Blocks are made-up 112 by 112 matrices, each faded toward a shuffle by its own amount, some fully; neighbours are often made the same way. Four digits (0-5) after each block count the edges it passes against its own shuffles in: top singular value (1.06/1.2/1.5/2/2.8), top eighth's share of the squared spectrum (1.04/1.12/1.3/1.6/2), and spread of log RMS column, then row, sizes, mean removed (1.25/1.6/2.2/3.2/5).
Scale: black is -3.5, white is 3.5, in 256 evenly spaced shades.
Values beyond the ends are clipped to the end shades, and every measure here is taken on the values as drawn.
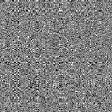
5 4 3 3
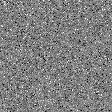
1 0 0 0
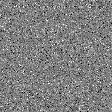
3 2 0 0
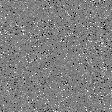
3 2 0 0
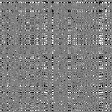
5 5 4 4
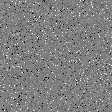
0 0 0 0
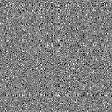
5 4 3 3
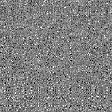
4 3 2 2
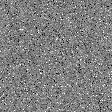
1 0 0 0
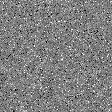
1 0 0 0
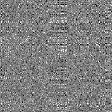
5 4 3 3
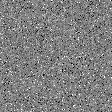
1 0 0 0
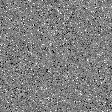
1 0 0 0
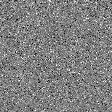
0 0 0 1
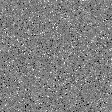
1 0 0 0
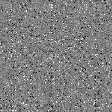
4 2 1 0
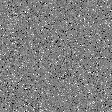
2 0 0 0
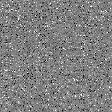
4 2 1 1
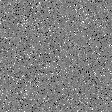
0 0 0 0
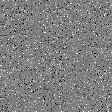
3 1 0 0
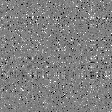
4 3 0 2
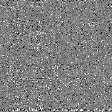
3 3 2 2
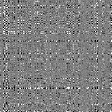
5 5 4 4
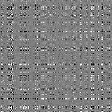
5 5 4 4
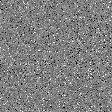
3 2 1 0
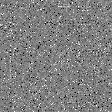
3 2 1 1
